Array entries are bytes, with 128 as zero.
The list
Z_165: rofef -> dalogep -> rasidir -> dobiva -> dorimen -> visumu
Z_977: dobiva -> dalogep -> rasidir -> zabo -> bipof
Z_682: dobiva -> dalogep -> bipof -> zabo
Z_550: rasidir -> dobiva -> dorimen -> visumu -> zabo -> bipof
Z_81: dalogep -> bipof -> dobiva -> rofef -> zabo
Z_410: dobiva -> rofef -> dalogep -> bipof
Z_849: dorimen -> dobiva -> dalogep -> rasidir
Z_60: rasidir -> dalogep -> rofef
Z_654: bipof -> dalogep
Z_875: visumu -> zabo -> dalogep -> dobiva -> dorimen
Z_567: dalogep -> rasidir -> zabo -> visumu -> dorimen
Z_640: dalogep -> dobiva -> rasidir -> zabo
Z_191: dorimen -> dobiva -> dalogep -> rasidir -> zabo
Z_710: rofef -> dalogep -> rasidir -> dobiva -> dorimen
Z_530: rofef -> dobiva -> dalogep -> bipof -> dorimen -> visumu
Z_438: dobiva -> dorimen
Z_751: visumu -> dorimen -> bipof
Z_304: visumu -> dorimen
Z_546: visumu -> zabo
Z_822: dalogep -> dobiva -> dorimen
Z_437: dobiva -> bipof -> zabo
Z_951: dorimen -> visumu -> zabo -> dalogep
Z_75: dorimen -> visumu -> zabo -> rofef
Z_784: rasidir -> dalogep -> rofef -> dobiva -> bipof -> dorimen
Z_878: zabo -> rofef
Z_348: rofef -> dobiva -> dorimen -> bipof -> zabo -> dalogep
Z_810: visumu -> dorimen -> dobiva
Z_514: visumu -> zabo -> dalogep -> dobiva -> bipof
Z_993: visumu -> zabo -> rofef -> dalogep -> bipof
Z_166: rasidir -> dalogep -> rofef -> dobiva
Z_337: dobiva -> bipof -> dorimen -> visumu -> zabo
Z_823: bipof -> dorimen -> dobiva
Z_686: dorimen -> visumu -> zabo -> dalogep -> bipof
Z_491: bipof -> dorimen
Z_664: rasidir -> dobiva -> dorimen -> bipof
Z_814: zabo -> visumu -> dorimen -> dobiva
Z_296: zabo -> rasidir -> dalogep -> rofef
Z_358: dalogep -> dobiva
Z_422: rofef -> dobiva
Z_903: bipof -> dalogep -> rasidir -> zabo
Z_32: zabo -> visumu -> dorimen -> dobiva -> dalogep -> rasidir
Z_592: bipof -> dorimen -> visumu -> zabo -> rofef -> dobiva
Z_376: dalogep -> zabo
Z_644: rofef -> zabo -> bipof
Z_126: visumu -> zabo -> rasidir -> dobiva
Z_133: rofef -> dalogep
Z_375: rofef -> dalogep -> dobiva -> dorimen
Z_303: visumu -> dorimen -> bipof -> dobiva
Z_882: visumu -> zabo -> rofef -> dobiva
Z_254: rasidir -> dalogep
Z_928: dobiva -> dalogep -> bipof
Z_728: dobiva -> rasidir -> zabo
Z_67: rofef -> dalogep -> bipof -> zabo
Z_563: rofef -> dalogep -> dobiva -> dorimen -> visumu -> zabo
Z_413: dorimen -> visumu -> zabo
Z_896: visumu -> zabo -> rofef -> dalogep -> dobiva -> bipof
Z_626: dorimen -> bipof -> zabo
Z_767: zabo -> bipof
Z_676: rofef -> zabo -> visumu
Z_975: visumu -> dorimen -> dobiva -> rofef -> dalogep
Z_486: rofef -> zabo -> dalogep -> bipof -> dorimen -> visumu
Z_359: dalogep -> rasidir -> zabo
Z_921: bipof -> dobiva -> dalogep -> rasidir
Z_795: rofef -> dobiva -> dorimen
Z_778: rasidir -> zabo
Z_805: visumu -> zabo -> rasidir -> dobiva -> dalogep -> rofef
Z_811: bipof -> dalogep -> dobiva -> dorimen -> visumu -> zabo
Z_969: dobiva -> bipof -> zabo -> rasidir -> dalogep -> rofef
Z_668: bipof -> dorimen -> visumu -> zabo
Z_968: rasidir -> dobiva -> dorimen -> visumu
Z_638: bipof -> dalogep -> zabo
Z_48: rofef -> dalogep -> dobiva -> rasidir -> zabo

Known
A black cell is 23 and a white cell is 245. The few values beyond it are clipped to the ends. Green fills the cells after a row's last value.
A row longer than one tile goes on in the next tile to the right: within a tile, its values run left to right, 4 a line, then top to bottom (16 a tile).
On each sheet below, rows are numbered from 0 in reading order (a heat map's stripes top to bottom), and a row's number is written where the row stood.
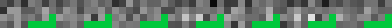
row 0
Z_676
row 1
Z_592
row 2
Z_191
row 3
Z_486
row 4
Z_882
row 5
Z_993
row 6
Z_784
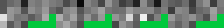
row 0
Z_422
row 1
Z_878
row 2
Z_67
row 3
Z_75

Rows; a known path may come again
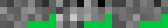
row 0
Z_254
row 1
Z_133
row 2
Z_567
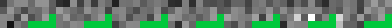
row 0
Z_810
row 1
Z_640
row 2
Z_550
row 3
Z_805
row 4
Z_592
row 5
Z_638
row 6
Z_795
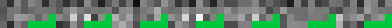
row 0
Z_951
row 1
Z_993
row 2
Z_878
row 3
Z_67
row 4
Z_928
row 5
Z_359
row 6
Z_375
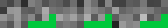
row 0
Z_676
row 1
Z_348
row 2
Z_903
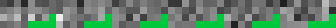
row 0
Z_81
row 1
Z_422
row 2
Z_849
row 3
Z_191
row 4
Z_165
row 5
Z_728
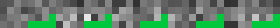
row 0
Z_413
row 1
Z_644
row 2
Z_882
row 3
Z_710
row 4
Z_514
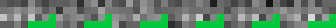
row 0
Z_410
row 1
Z_75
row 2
Z_822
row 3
Z_686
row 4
Z_486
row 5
Z_682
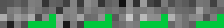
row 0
Z_530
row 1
Z_975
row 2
Z_376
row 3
Z_784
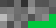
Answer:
Z_166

